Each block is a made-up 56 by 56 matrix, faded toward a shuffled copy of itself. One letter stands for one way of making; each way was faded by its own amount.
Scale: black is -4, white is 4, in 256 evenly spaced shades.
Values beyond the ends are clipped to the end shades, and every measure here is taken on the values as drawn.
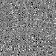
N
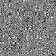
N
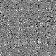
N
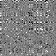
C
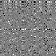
C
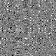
N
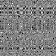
C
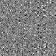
N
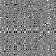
C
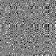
C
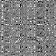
C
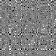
C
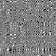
C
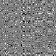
C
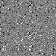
N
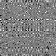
C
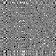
C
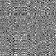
C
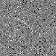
N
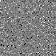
N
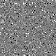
N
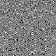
N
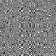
C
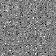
N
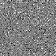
N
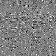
N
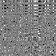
C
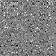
N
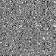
N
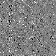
N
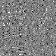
N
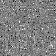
N
